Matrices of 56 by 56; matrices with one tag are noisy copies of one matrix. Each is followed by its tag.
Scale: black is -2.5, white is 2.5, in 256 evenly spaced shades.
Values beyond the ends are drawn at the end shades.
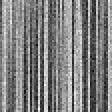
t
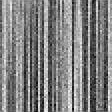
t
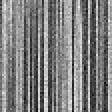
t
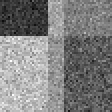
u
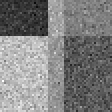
u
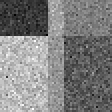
u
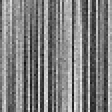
t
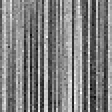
t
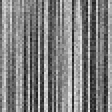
t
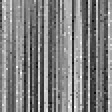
t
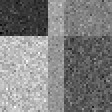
u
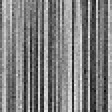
t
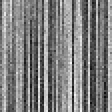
t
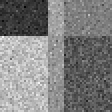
u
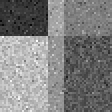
u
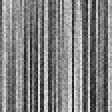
t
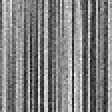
t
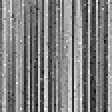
t
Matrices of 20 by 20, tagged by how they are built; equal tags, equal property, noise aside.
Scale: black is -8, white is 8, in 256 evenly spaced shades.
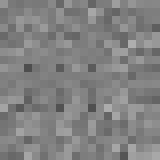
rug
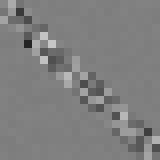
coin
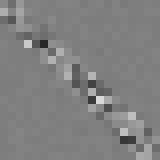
coin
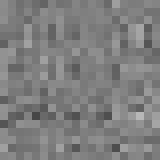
rug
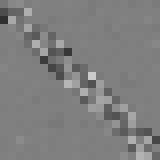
coin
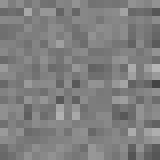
rug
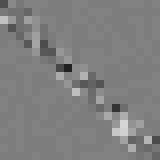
coin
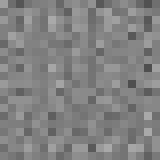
rug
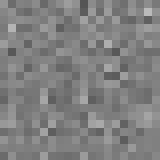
rug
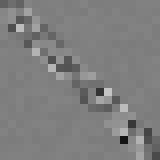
coin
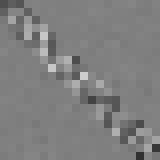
coin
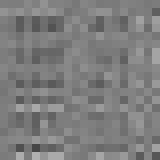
rug
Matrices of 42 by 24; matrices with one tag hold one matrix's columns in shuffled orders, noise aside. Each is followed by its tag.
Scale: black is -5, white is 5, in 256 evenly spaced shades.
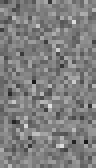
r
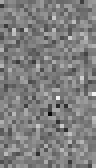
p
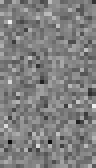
r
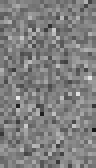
p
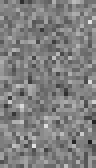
r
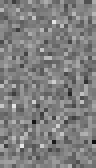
r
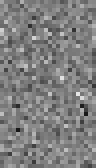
p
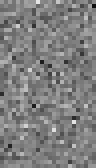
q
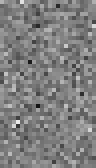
q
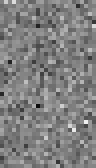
q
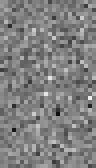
p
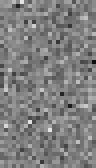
q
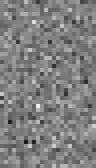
r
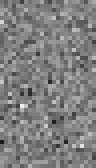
r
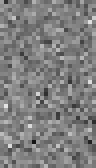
r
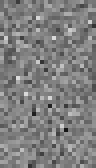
p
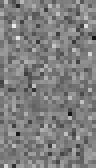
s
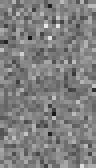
s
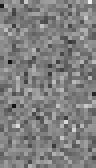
q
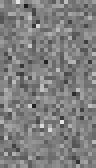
q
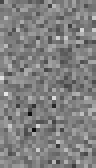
p
